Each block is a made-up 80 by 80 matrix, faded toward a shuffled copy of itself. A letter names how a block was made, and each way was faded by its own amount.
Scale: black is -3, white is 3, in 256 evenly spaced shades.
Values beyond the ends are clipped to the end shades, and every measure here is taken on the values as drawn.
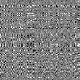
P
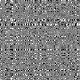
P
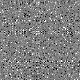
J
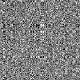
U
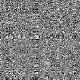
U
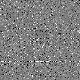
J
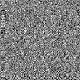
U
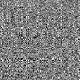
U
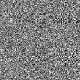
U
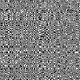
P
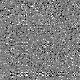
J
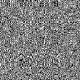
U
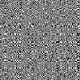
P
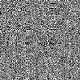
U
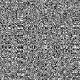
U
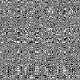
P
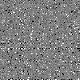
J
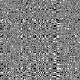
P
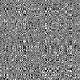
P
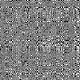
P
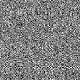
U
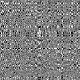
P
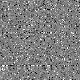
J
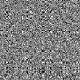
U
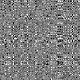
P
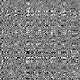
P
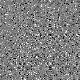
J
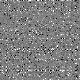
J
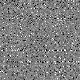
J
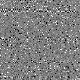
J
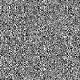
U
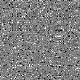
J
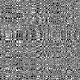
P
